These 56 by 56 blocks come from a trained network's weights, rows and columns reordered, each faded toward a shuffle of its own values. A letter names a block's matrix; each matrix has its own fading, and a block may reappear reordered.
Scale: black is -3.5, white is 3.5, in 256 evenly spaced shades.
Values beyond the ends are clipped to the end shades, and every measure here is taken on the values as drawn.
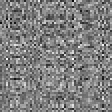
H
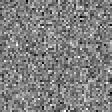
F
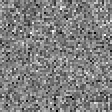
F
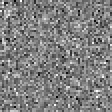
F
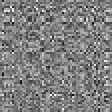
H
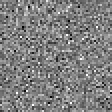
F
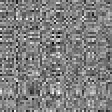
H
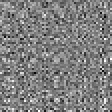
H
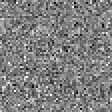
F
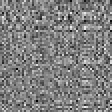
H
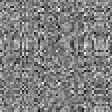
H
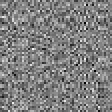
H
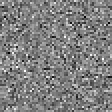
F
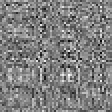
H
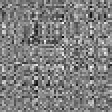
H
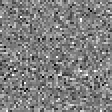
F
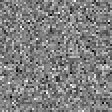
F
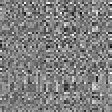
H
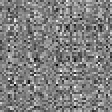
H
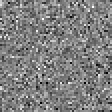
F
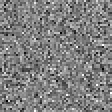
F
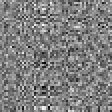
H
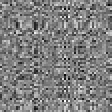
H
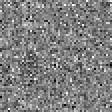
F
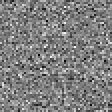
F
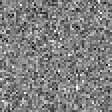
F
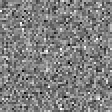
F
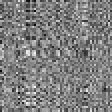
H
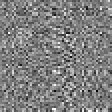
H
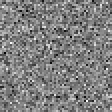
F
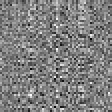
H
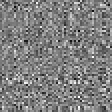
H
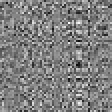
H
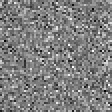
F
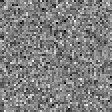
F
